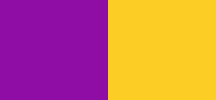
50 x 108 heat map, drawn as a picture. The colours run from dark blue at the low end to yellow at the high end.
The table splits into one row of 2 panels. Panel 1,1: low, flat. Panel 1,2: very high, flat.
